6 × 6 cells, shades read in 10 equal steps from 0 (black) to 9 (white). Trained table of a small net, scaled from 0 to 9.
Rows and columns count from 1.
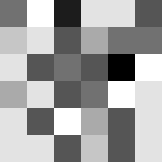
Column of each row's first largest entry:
2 2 6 5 3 1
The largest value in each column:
8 9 9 8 9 9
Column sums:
41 39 23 34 27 40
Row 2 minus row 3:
-1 5 -1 3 4 -5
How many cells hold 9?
4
